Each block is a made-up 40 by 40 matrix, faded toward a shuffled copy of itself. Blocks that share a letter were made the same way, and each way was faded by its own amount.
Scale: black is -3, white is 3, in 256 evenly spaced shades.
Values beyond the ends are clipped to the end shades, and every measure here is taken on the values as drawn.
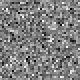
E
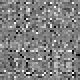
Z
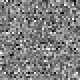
E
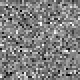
E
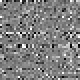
Z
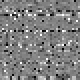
Z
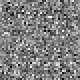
E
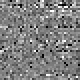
Z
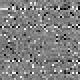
Z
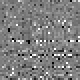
Z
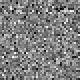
E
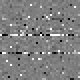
Z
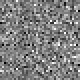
E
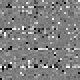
Z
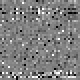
Z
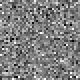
E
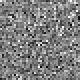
E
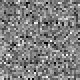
E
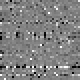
Z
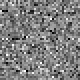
E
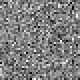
E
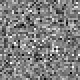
E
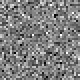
E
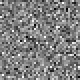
E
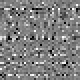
Z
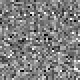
E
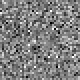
E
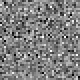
E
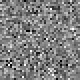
E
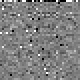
Z
